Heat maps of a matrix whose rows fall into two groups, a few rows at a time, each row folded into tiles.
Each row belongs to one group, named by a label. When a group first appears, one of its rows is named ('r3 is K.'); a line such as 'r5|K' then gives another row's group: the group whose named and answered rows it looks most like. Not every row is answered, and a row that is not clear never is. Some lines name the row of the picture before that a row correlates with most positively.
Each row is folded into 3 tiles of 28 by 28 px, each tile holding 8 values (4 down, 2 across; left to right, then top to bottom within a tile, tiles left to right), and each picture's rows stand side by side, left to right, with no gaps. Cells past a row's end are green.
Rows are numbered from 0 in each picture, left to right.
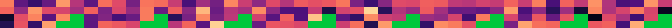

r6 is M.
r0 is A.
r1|M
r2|A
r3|M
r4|A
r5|M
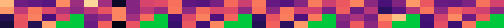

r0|A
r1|A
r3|A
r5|A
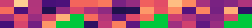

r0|M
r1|M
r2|M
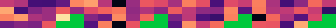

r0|M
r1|A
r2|M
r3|A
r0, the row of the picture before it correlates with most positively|0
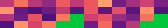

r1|M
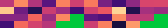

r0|M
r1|A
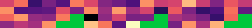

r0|M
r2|M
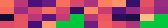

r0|A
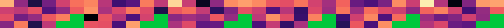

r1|A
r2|A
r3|M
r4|A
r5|A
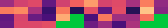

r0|M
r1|M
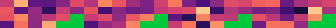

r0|M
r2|A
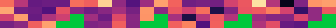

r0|M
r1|M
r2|A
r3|A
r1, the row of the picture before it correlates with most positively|3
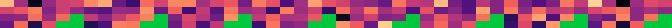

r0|A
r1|M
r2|M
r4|A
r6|A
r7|A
